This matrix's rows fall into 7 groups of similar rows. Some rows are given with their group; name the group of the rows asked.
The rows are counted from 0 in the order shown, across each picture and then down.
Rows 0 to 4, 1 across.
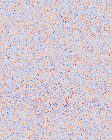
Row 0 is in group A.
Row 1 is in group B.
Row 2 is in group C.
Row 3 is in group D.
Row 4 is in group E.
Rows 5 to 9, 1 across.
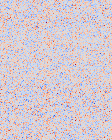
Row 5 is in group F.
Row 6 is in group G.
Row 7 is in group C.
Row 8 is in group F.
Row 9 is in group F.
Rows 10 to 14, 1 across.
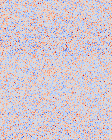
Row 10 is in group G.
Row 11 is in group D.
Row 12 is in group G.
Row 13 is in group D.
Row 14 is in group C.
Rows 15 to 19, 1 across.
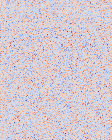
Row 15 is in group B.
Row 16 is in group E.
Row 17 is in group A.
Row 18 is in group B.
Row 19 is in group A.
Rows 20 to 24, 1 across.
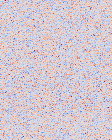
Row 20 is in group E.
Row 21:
A
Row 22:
F
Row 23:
A
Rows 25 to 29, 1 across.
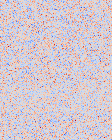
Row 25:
E
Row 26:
G
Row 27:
F
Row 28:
C
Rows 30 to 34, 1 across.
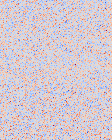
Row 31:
B
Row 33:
D
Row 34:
C
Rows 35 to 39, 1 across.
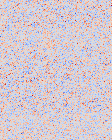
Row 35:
A
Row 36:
G
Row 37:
F
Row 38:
D
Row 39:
F
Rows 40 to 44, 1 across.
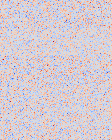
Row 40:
B
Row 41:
C
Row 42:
E
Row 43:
C
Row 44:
C
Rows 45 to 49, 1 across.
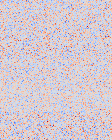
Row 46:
F
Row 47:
C
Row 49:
E
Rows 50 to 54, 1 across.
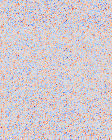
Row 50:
D
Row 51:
B
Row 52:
C
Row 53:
D
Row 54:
B
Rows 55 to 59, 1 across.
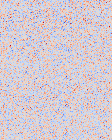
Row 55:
B
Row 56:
E
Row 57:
B
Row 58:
C
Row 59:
D
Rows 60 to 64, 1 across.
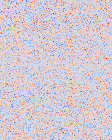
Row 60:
D
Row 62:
B
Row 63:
E
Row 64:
A
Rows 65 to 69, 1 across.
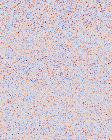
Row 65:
A
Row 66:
A
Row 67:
C
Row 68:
G
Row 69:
B
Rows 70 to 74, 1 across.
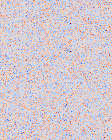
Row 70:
B
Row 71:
B
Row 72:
E
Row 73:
D
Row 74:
F
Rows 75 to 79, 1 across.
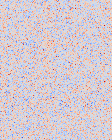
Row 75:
F
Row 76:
G
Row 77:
F
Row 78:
C
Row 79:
E
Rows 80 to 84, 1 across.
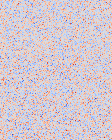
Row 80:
B
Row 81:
A
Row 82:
C
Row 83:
D
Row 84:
F
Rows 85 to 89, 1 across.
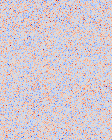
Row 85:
F
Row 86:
E
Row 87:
F
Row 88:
B
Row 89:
G
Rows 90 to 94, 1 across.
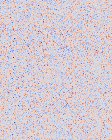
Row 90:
E
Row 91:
E
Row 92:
E
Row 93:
D
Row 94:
E
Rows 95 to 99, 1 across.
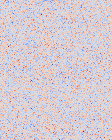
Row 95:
E
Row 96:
G
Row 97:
A
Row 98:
C
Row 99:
G
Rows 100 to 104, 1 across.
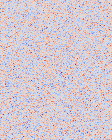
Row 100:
G
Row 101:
F
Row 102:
A
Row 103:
E
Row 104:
C
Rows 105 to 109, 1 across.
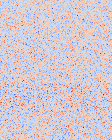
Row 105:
G
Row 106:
G
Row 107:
C
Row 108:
E
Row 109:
A
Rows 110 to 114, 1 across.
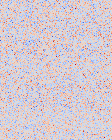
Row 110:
F
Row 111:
G
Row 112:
F
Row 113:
B
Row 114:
G
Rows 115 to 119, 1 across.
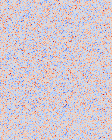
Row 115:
F
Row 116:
D
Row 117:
E
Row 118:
D
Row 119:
D
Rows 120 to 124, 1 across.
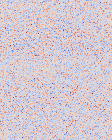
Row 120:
F
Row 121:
E
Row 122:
A
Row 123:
C
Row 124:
D
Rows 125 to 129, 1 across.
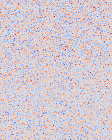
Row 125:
B
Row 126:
A
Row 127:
F
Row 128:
B
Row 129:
E
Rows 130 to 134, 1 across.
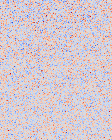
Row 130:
E
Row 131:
F
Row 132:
E
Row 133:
A
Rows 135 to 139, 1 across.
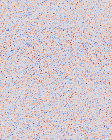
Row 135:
C
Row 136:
E
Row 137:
B
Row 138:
D
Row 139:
E
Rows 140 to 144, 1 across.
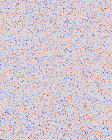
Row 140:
D
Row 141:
B
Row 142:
E
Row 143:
A
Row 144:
E
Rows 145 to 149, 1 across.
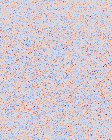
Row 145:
E
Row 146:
G
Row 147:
D
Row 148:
A
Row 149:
B
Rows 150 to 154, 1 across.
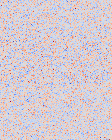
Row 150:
C
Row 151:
D
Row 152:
E
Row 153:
E
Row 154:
C
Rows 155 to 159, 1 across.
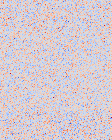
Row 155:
G
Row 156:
A
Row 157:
D
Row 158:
C
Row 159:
A
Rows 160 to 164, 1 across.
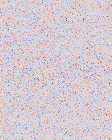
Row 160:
G
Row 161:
C
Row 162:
A
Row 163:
C
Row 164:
B
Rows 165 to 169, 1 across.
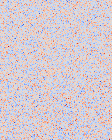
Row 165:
C
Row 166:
G
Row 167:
G
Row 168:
B
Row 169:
A
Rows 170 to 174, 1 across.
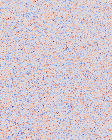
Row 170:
G
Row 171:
D
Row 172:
E
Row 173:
E
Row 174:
F
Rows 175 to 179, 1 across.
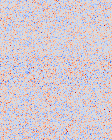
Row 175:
F
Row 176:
E
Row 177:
E
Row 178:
F
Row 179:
D
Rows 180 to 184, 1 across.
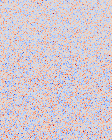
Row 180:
C
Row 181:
C
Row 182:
A
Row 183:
A
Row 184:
G
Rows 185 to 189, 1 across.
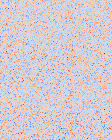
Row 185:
G
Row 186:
G
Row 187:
C
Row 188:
F
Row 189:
A
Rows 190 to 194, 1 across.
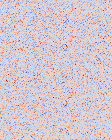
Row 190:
D
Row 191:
D
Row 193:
D
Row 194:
C
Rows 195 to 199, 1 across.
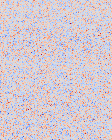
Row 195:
B
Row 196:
A
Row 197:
B
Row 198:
F
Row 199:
C
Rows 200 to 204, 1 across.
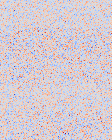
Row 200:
A
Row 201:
A
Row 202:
E
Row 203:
A
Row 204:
A
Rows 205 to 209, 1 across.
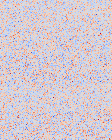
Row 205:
D
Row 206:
A
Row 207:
D
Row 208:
C
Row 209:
B
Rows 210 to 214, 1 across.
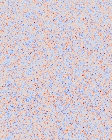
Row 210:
G
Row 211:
G
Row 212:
A
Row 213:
G
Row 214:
A
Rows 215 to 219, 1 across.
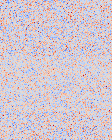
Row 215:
E
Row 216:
D
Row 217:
G
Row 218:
B
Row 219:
E
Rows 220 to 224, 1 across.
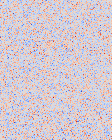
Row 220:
C
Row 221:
G
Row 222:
C
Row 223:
E
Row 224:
A
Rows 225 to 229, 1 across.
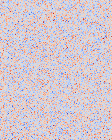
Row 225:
G
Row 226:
D
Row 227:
C
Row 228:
C
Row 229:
C
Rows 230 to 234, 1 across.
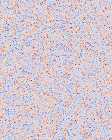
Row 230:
F
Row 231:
E
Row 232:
F
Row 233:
A
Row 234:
A
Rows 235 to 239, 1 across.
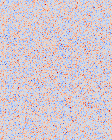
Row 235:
A
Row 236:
A
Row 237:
A
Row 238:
B
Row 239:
D
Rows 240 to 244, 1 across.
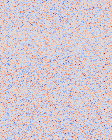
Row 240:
C
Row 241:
F
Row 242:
F
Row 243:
F
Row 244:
A
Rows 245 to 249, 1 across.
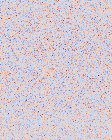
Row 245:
F
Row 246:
A
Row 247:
G
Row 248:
B
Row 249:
C
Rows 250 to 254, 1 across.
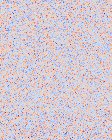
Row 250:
E
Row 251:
E
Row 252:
G
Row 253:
C
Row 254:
D
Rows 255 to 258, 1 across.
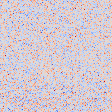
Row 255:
C
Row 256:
F
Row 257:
G
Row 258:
D
